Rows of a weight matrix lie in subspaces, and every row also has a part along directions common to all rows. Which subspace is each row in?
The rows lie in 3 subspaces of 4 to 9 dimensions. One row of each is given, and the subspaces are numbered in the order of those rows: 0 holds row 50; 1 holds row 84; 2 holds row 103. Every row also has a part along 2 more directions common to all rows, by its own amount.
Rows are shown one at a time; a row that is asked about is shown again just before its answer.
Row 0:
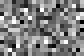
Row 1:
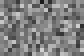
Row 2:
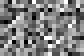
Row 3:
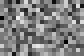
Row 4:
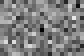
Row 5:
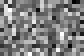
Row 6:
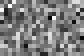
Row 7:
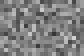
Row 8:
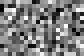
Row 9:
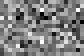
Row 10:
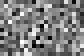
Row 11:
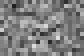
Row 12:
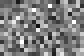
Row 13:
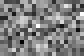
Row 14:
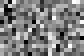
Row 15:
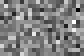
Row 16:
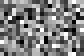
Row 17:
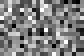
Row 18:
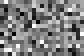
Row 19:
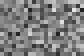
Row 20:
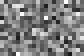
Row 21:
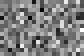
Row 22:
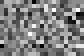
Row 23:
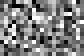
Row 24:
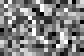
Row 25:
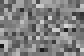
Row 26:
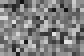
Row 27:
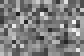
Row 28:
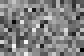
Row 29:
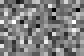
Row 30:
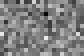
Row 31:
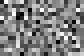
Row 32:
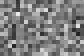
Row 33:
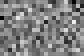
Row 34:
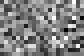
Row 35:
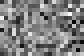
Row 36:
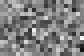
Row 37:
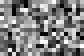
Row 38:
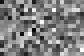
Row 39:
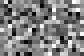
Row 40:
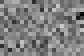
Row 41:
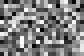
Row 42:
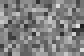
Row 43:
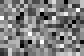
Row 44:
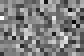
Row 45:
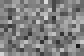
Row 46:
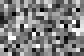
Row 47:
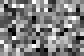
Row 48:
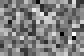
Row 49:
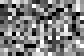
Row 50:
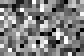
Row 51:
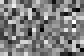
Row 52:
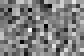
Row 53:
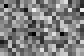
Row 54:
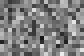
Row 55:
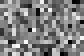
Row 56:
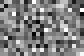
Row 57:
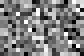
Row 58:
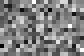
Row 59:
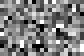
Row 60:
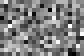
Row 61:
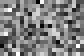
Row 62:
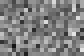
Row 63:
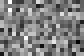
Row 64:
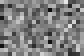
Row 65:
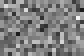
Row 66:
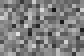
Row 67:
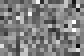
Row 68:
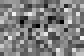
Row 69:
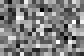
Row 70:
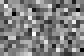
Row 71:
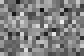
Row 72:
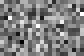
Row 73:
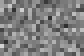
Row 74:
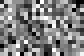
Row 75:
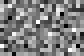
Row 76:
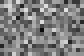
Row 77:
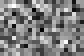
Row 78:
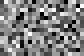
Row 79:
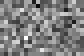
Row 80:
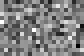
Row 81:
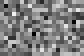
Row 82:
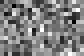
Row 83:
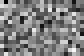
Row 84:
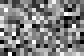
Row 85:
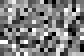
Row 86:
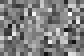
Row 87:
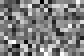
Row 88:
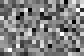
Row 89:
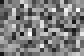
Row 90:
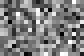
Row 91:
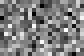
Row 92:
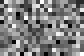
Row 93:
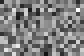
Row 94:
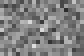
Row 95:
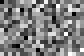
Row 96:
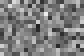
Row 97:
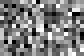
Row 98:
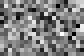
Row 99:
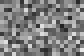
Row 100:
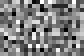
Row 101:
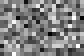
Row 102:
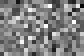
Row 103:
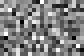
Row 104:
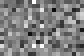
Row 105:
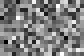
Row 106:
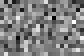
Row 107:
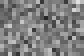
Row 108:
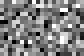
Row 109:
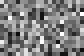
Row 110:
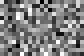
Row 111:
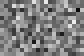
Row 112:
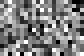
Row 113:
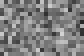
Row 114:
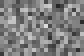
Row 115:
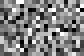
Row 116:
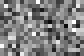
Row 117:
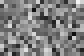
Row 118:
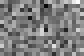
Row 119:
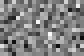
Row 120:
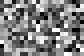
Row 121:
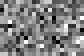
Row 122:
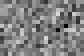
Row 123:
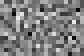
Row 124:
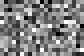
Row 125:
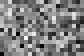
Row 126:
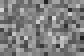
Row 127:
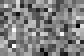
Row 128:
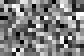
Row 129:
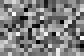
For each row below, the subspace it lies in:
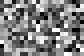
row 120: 1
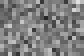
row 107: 2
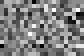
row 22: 0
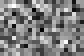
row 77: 1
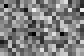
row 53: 2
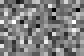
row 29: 0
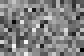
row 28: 0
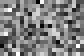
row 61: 2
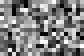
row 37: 0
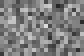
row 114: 0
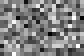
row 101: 1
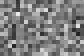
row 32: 2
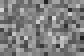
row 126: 1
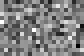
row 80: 2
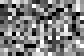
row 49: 1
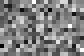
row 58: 1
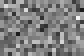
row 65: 0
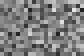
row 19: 0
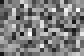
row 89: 0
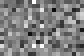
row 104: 0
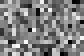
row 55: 2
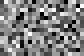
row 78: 1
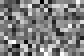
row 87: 2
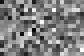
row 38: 0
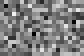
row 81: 2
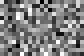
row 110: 2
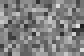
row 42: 2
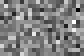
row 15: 2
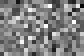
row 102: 0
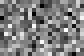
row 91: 1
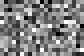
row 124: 2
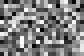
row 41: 0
